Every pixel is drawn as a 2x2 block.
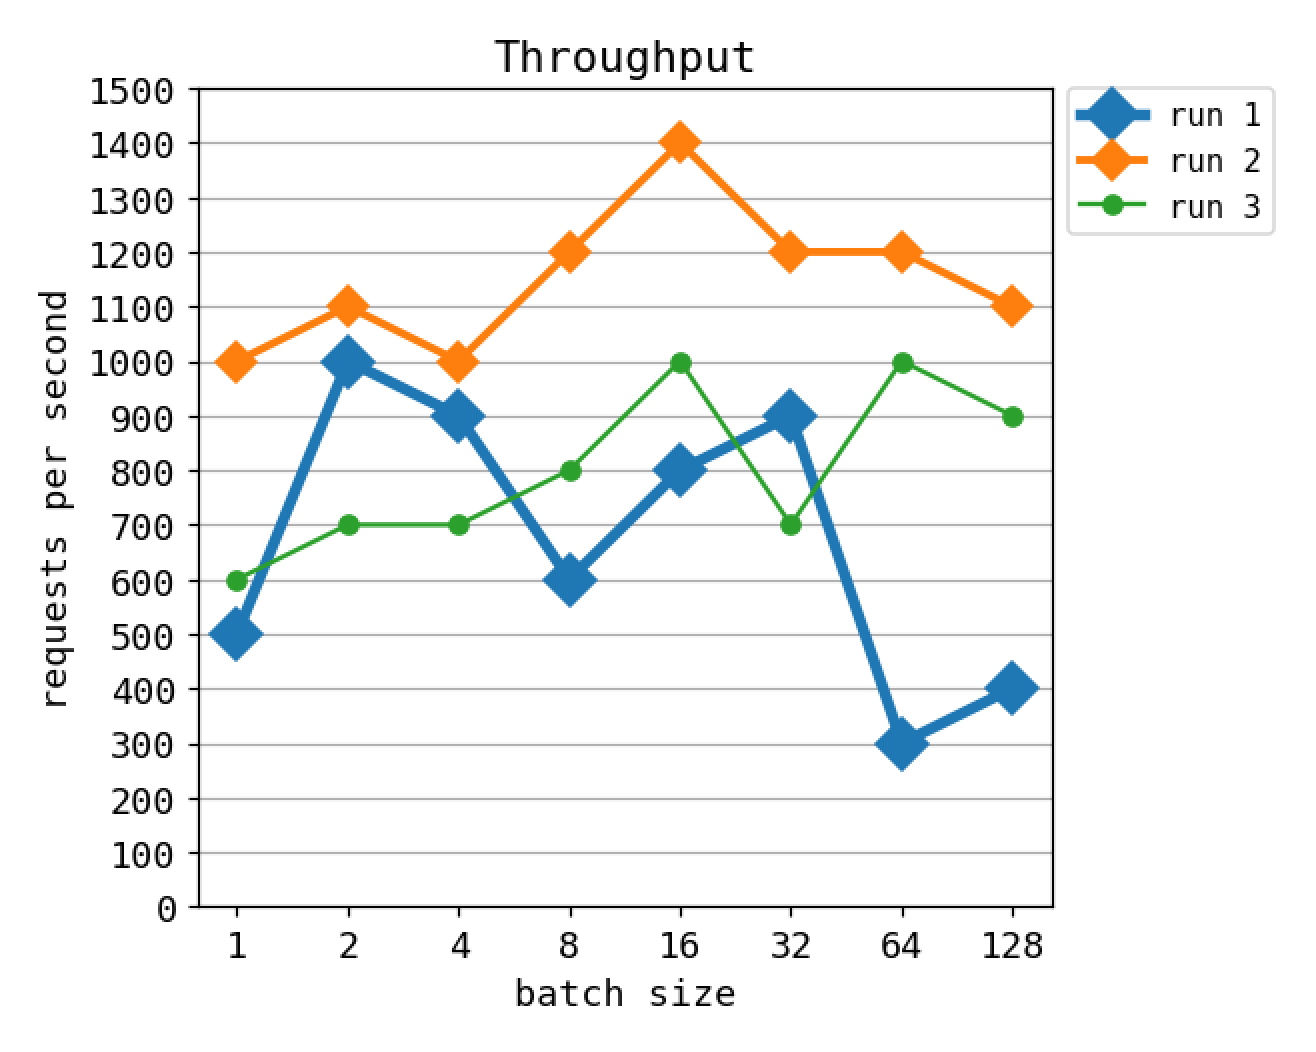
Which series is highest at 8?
run 2
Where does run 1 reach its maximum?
2
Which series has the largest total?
run 2
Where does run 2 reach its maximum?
16
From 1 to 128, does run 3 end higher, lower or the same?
higher
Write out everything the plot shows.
Title: Throughput
x-axis: batch size, ticks 1 2 4 8 16 32 64 128
y-axis: requests per second, ticks 0 100 200 300 400 500 600 700 800 900 1000 1100 1200 1300 1400 1500
Legend: run 1, run 2, run 3
Values:
run 1: 500 1000 900 600 800 900 300 400
run 2: 1000 1100 1000 1200 1400 1200 1200 1100
run 3: 600 700 700 800 1000 700 1000 900
